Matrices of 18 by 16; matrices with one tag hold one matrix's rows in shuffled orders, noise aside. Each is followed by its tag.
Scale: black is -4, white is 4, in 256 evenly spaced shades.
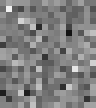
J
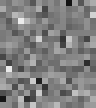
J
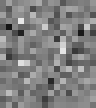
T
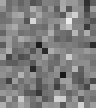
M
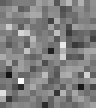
T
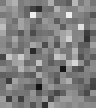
M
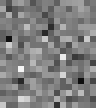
T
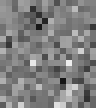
M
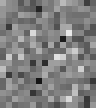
M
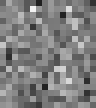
M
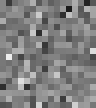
J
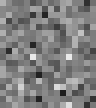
M
